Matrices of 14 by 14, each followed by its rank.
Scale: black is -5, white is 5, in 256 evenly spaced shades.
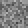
full rank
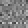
three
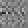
two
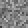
full rank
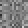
three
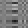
one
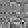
three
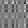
one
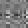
two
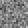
full rank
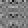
two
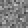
full rank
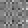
two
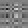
one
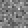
full rank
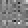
three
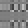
one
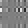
one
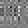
two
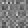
three
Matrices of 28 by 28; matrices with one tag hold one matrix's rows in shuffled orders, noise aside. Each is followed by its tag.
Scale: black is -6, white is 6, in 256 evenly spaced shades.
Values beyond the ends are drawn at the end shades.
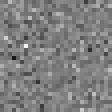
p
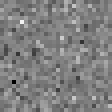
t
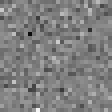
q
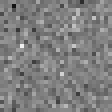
t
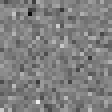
q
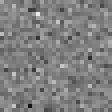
q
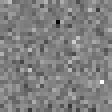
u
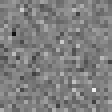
t
